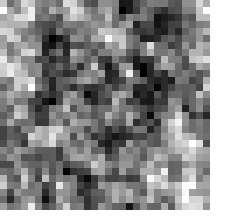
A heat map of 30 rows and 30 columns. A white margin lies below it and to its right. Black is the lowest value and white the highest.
Histogram: bell-shaped. Mirror symmetry: none. Ninth with the highest average: bottom right. Grain: blotchy. Stripes: none.
